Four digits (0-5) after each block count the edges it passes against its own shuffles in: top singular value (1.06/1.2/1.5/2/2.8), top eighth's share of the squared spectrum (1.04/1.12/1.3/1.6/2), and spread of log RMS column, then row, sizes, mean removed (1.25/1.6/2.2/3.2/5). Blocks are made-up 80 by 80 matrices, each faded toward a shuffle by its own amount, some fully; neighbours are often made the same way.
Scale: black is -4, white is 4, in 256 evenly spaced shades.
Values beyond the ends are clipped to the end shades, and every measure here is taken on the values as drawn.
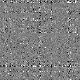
2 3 3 3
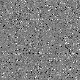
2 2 1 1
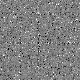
1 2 1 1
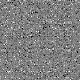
3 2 1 1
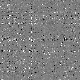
2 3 2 2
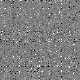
2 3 2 3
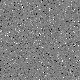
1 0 0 0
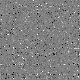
2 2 1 1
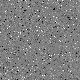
0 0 0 0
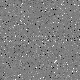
1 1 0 0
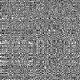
4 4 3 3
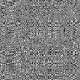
4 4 2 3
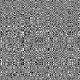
5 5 3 3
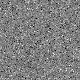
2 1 0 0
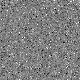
3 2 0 1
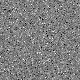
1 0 0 0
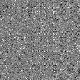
4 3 1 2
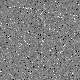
0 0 0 0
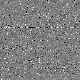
2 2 0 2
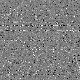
2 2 0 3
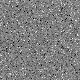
0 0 0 0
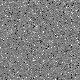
1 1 0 0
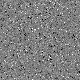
0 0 0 0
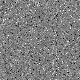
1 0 0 0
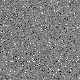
1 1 0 1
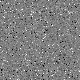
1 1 0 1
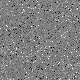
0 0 0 0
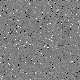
0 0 0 0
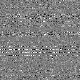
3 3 0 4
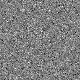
0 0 0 0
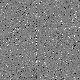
2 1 0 0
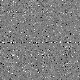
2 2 1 2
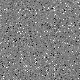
1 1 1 1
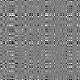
5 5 4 4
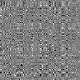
5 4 3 3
